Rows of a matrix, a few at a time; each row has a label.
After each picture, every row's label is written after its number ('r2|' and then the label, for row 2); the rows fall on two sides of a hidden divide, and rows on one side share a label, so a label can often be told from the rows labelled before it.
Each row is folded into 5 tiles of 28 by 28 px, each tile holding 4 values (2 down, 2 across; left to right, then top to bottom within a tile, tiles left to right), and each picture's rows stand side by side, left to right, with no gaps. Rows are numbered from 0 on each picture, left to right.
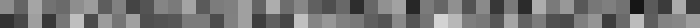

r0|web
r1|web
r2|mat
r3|mat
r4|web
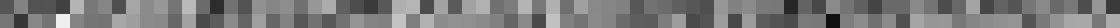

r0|web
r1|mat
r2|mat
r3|web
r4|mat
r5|mat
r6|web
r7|web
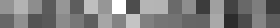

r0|web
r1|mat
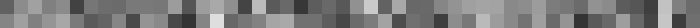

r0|mat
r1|web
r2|web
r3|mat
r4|web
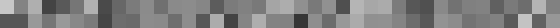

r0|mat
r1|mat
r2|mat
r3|web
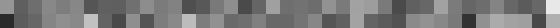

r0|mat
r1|mat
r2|web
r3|web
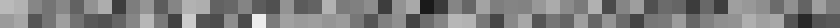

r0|mat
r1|mat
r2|mat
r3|web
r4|mat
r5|mat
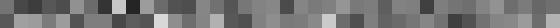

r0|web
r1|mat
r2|mat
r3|web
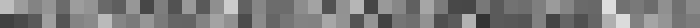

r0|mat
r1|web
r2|mat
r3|mat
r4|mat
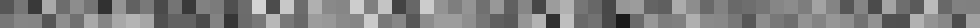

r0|web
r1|web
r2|mat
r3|mat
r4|web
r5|web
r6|web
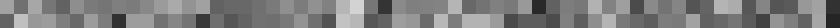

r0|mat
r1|mat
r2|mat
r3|mat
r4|mat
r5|mat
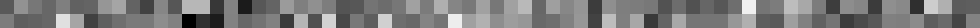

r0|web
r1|web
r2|mat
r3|mat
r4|mat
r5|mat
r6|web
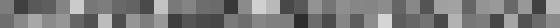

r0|web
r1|web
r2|web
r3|mat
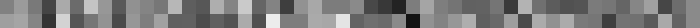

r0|web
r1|web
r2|mat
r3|mat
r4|web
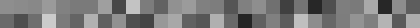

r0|mat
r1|mat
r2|web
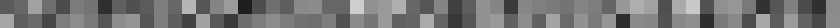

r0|web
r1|web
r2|web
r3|web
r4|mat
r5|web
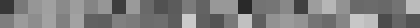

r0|mat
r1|web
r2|mat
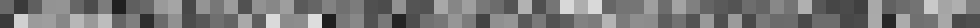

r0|mat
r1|web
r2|web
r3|mat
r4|mat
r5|web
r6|web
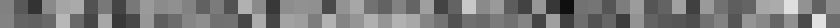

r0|web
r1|mat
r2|mat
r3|web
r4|web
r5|mat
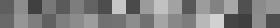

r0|web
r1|mat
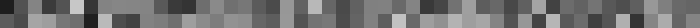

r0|web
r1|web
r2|mat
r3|web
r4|web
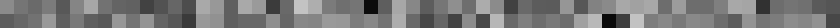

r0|mat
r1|web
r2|mat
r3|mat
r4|web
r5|mat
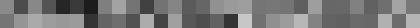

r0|mat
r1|web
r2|web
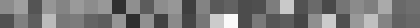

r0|mat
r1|mat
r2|mat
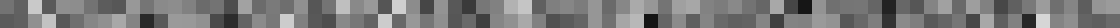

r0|mat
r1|mat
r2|web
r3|web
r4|mat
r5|web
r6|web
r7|web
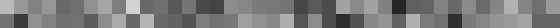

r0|mat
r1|web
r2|web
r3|web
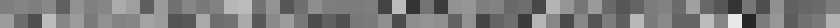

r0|mat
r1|web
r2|web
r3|mat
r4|mat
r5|web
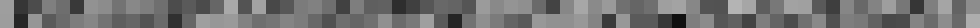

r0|web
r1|web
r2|web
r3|web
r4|web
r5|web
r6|web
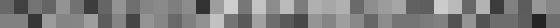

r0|mat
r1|mat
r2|mat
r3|mat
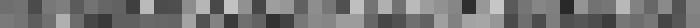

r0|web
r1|mat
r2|mat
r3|mat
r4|web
